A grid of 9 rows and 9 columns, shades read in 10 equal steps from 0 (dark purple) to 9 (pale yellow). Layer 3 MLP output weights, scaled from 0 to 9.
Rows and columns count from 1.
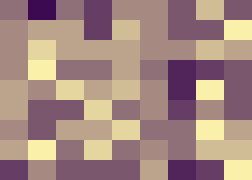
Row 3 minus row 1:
1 8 2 4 1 0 2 0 3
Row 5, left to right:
6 5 8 6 7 5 1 9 3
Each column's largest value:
6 9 8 8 8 6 5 9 9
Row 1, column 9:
3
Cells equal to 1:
3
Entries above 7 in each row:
0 1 1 1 2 1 2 2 1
